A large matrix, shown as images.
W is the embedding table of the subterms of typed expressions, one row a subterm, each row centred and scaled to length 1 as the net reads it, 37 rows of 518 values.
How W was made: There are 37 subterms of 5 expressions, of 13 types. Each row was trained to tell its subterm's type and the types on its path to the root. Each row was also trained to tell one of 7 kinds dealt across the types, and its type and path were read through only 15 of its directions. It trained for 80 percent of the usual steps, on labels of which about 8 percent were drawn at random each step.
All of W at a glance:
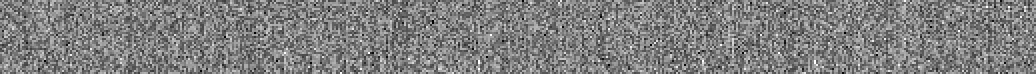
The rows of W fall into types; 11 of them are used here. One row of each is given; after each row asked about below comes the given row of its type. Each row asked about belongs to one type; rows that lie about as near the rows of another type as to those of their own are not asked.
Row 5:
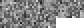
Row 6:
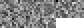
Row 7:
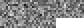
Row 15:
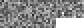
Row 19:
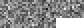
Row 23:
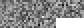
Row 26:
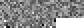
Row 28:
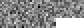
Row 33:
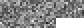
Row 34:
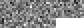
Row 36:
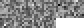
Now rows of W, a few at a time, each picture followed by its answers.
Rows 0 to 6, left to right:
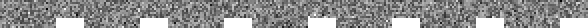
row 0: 19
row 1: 33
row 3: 26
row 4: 28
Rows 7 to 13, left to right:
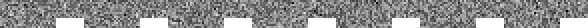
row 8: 23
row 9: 36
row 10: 33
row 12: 26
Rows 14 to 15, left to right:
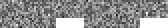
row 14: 7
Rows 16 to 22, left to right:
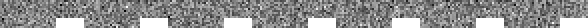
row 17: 15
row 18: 36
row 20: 36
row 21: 6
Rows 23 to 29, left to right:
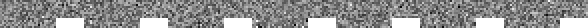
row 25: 26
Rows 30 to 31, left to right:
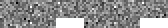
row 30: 34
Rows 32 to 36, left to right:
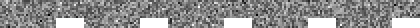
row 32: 15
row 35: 28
